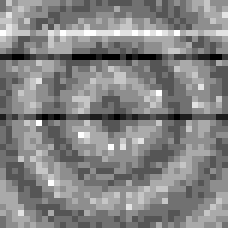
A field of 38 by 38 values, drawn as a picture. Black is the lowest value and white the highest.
Rings: centred on the centre. Slope: none. Average level on the scale: 50%. Odd lines: rows 6, 10 and 20.
